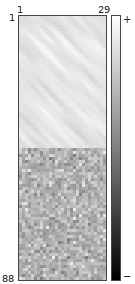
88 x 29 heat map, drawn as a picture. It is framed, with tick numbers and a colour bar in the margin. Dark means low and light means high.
It is made of 2 by 1 panels. Panel 1,1: very high, slanting down to the right, faint in contrast. Panel 2,1: high, fine-grained.
